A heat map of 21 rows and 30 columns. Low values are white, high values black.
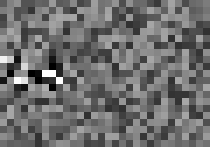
The values follow a bell shape. An odd patch, rougher than its surroundings, sits in the middle left. No single row or column stands out from its neighbours. Values change most from cell to cell in the middle left.
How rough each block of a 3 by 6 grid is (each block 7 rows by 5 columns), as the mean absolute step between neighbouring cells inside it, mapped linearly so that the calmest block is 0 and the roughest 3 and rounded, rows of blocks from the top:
0 1 0 1 1 0 / 3 3 0 0 0 1 / 0 0 0 0 1 1
